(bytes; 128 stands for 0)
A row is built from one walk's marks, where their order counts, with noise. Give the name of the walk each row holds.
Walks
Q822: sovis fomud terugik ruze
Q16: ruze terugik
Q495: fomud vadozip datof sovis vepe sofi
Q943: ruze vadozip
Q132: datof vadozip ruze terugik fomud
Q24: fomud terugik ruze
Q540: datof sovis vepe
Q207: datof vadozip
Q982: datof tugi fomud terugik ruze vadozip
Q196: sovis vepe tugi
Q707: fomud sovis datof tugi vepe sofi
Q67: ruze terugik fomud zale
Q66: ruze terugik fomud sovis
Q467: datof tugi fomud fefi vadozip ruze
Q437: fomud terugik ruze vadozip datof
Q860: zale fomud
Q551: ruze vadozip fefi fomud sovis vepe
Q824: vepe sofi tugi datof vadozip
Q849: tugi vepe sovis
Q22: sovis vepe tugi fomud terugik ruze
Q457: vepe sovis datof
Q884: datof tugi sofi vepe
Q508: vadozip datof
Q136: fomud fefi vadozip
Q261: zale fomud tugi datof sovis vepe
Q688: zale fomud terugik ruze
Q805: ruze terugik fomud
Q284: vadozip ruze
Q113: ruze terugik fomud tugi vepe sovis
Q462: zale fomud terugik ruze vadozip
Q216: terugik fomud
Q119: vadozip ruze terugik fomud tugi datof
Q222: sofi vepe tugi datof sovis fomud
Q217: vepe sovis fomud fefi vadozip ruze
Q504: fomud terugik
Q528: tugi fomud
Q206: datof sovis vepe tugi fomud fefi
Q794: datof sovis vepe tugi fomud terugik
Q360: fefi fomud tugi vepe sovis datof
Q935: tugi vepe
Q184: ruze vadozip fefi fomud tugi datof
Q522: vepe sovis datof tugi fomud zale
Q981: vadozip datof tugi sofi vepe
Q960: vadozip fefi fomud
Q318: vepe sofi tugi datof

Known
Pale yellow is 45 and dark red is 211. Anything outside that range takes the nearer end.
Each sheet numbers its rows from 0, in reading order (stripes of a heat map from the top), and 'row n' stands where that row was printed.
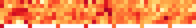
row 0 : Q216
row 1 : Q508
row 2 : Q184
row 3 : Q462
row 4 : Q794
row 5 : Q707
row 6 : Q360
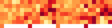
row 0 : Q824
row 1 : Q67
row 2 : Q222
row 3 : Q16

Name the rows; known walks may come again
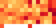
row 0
Q222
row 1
Q462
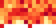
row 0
Q216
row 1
Q822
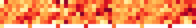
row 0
Q196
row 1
Q457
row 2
Q943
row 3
Q67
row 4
Q824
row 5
Q261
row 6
Q688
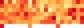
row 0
Q437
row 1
Q707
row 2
Q528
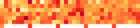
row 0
Q318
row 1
Q508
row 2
Q982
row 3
Q184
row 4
Q794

